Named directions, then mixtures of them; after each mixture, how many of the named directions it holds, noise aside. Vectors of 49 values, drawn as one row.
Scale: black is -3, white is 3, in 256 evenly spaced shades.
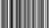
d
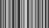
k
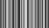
one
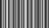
two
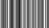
two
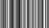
two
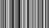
two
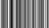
one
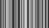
one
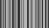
one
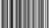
one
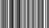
two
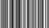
two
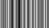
two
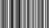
two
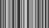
one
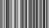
two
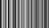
two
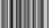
one
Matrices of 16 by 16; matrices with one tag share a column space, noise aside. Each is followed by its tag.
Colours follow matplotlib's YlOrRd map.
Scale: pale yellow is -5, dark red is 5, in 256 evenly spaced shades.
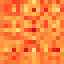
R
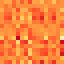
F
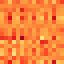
F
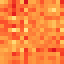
R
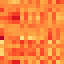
F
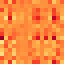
F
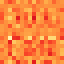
F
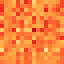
R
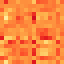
F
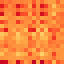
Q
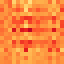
R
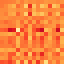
Q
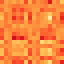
F
